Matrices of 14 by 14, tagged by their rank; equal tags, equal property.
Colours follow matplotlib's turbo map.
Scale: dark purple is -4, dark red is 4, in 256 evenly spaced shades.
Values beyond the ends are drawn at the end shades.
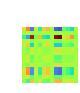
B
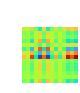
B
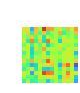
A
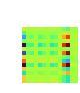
B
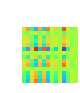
B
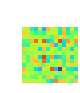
A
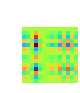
B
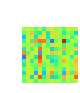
A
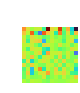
A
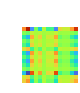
B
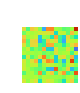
A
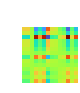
B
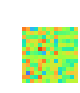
A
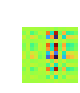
B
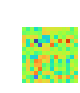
A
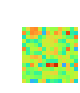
A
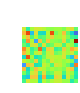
A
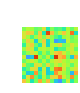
A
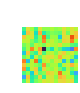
A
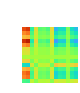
B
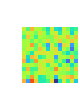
A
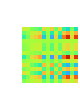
B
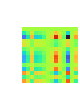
B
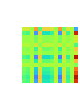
B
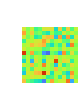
A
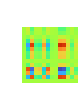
B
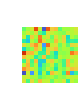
A
